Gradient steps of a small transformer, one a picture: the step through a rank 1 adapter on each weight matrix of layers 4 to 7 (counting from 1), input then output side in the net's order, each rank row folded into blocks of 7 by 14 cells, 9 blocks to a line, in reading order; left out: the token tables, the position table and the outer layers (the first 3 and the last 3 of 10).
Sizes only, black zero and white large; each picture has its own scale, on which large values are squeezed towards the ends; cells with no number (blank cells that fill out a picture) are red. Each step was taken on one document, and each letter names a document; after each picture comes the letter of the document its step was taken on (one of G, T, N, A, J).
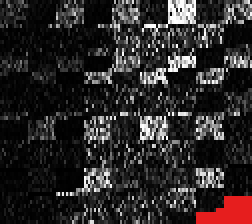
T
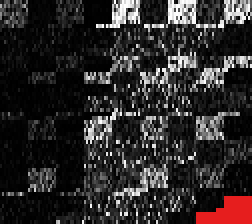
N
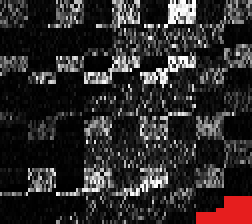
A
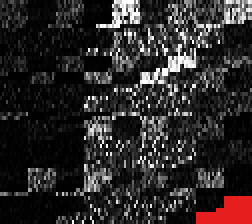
N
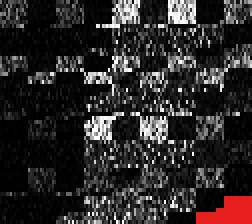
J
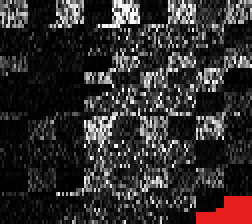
T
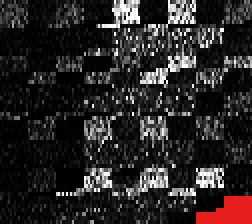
T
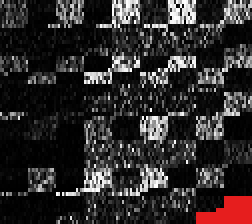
A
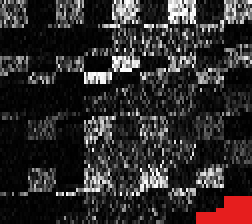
A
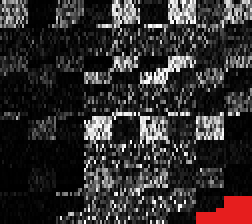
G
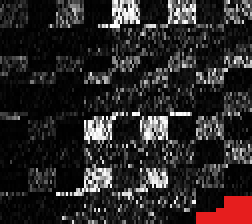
T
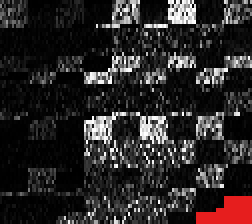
J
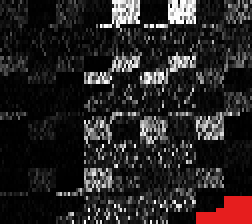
G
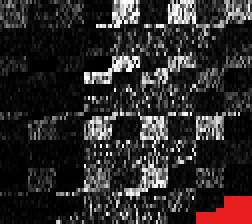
N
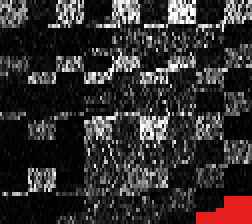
A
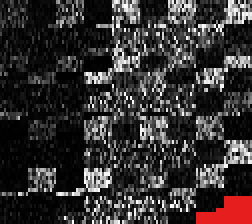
J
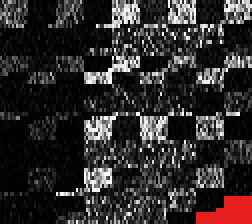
J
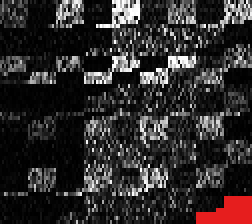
A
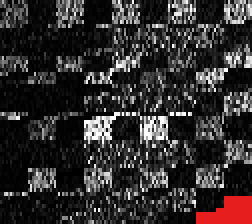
T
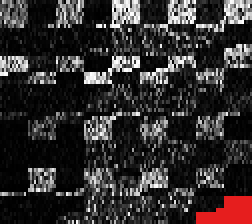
A
